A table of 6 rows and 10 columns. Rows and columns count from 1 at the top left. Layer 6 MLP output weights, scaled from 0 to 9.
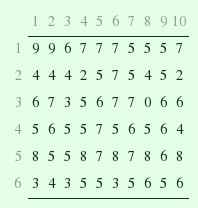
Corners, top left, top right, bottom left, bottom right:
9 7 3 6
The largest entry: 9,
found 2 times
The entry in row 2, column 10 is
2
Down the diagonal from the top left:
9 4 3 5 7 3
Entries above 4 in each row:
10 4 8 9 10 6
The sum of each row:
67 42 53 54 70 45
